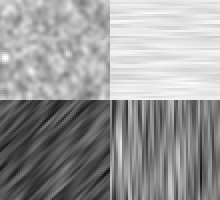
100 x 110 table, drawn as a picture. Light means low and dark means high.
It is made of 2 by 2 panels. Panel 1,1: low, blotchy. Panel 1,2: very low, streaked across, faint in contrast. Panel 2,1: high, slanting up to the right. Panel 2,2: middling, streaked downward, strong in contrast.
